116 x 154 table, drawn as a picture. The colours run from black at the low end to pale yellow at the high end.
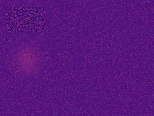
No overall slope runs across the table. Overall the values sit about 30% of the way up the scale. The top left is the roughest part. A single bump stands in the middle left. Neither half mirrors the other. There are no regular stripes. In the top left lies a patch that is rougher than the rest.
